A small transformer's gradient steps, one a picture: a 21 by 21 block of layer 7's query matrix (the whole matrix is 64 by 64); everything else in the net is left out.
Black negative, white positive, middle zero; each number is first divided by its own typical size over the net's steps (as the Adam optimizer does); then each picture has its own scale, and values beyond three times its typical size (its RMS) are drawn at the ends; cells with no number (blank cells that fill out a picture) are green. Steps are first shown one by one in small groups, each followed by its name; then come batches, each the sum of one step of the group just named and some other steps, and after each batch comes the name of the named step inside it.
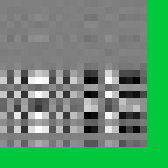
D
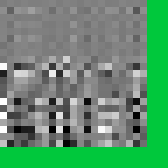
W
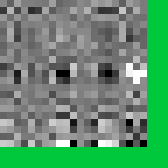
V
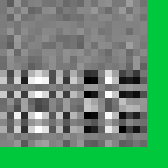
D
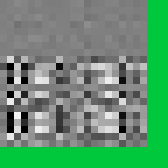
D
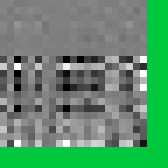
W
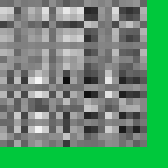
D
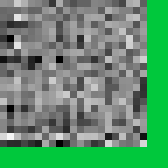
W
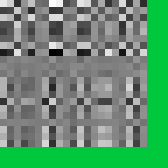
V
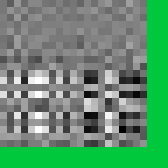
D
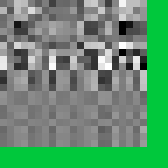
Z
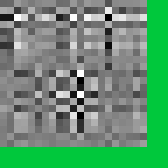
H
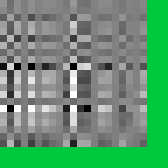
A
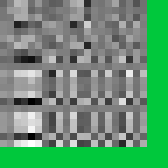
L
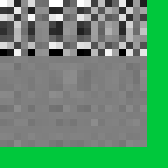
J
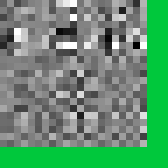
H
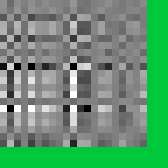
A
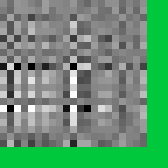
A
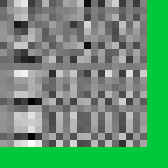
L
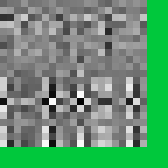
H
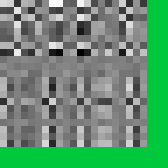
J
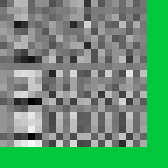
L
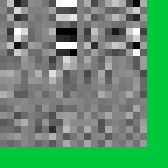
Z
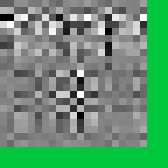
H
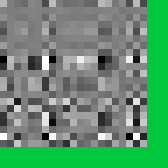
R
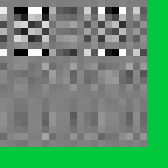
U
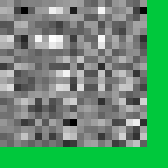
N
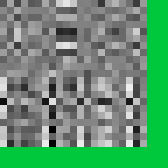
U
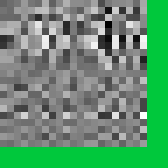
N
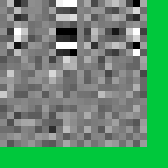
U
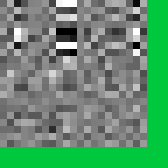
U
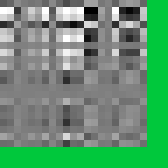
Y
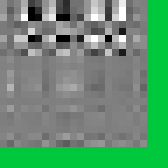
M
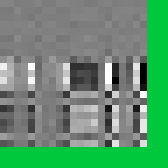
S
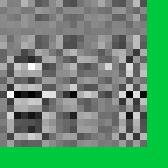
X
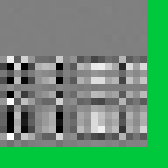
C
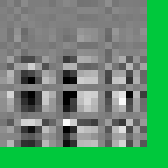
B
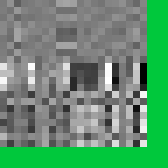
S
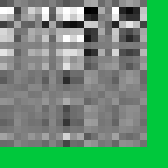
Y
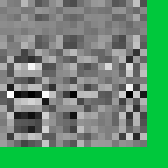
X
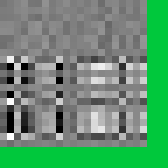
C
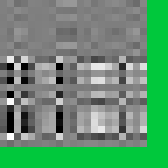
C
